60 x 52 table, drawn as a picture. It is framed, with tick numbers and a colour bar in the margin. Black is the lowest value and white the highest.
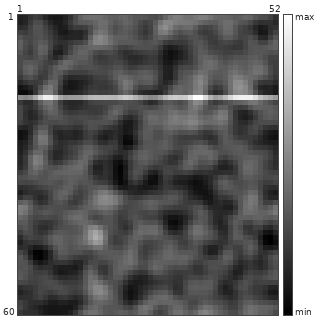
The values are skewed, with a long tail toward high values. Overall the values sit about 30% of the way up the scale. There is no overall slope. Row 17 differs from the rows beside it. The ninth with the highest average is the top right.
